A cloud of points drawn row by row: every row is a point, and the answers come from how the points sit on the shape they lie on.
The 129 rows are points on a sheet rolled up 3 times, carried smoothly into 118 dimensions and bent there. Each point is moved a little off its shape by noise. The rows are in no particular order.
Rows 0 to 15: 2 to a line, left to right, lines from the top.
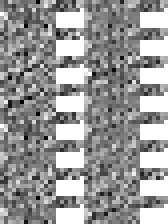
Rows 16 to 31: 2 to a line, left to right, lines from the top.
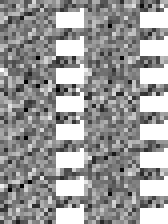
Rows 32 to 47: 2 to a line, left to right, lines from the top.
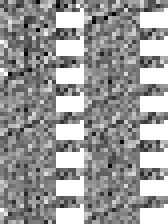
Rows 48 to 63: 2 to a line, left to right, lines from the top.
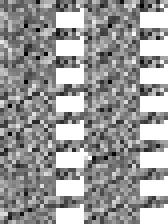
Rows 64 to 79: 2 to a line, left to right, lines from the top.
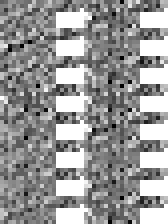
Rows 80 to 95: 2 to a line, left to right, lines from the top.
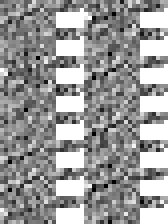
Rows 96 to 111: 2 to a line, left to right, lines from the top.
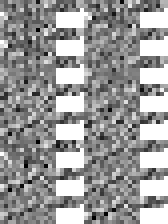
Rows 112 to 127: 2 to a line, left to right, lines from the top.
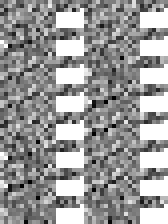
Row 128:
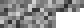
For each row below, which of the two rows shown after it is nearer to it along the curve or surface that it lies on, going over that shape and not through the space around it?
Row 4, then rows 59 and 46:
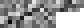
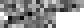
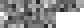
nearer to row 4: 59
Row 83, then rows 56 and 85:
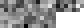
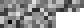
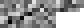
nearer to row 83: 56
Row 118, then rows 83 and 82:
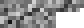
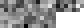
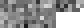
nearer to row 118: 82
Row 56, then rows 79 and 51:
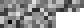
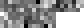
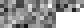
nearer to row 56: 51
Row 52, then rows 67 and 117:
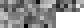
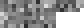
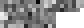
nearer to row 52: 117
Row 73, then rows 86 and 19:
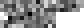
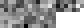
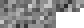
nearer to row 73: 86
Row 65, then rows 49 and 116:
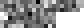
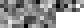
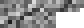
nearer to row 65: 49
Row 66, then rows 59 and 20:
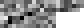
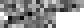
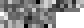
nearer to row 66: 59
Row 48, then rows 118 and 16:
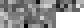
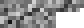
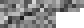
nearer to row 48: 16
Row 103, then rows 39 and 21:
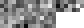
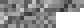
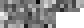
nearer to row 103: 21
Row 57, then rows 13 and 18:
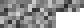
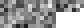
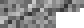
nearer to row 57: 18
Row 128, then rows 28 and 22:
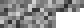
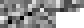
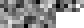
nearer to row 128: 28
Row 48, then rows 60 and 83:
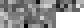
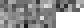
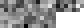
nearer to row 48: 83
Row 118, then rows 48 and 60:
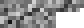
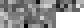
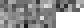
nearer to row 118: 60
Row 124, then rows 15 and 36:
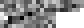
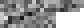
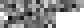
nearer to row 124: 36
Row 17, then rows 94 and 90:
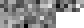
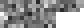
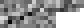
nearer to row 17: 94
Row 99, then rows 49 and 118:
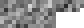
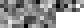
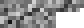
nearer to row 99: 118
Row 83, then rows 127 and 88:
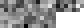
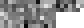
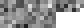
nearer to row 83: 127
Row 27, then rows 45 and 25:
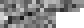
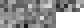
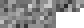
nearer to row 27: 45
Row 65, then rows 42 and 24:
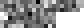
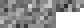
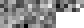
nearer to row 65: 24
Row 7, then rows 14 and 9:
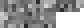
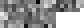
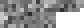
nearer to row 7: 9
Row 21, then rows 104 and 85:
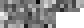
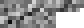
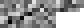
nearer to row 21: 104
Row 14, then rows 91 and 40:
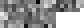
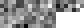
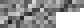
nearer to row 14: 91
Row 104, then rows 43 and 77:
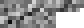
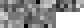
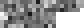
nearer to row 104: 77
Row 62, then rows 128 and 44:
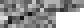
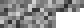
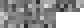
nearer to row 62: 128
